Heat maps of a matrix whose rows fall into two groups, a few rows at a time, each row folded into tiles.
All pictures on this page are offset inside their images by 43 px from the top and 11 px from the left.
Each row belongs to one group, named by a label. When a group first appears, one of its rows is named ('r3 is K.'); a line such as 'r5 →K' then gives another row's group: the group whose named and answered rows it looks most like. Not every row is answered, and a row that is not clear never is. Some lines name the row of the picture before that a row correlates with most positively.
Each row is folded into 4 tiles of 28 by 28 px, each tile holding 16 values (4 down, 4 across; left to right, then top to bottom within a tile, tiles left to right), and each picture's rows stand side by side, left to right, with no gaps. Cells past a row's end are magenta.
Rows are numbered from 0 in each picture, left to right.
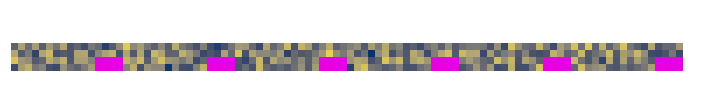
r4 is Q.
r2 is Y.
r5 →Q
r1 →Q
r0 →Q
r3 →Q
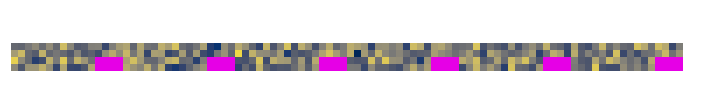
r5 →Y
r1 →Q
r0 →Q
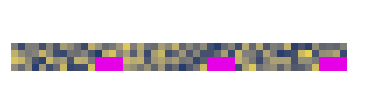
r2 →Q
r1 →Q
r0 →Q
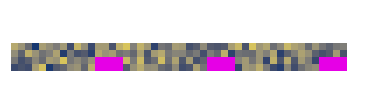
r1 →Q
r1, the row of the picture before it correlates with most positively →1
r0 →Y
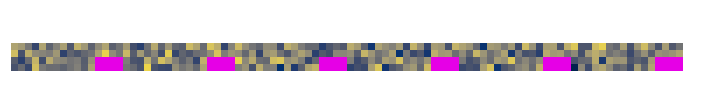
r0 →Y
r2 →Q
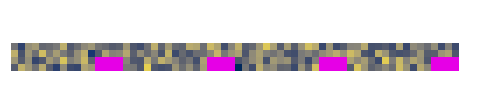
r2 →Y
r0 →Q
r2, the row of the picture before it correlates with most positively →5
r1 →Y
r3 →Q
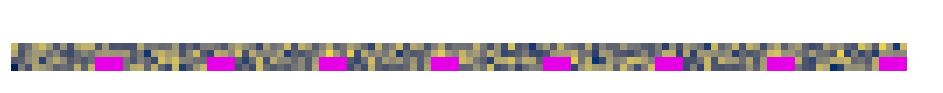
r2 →Y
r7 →Y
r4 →Q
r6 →Y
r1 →Q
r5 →Q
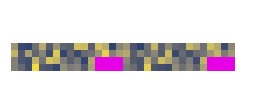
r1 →Y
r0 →Y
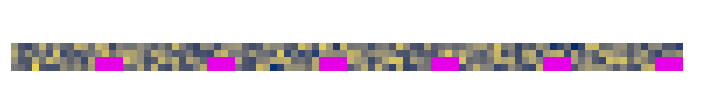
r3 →Q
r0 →Y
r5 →Q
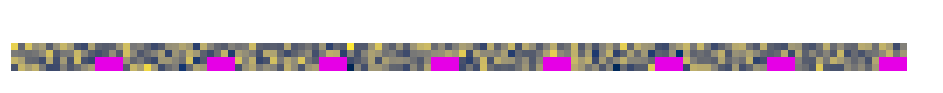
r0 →Q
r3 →Y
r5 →Q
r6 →Q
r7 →Y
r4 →Y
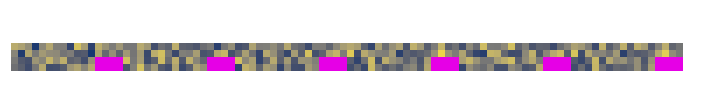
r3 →Y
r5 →Y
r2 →Q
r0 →Y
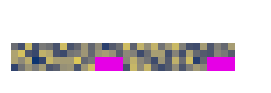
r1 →Q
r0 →Q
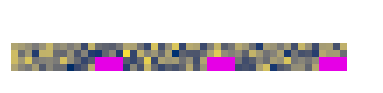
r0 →Q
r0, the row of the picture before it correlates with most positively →1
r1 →Y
